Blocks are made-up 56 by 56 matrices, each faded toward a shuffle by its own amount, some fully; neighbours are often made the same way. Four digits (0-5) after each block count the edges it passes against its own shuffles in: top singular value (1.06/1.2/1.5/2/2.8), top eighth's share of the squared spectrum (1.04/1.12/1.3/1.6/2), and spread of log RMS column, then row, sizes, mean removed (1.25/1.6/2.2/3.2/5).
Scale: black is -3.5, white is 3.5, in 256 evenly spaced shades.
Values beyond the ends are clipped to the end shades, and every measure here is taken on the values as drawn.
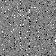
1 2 1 0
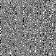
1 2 3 0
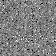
0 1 0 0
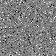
0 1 0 0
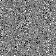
0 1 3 0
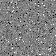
1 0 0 0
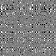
4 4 3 3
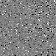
3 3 1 2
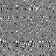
4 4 1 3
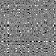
4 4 2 2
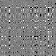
4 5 3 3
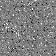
1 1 0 0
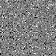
3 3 0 1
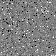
1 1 0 0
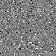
3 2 0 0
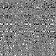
4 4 2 2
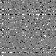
4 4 1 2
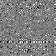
4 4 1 2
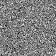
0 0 0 0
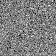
0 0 0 0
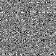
1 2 0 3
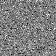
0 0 0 1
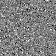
0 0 0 0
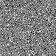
0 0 0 0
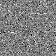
1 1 0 2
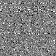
1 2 0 2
